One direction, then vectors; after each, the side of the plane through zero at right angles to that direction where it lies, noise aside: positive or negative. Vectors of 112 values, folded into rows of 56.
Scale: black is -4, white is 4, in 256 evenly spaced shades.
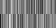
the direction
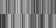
positive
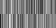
positive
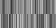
negative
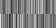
negative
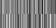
positive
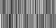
negative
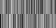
positive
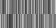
negative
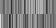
negative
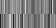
positive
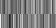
negative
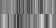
positive
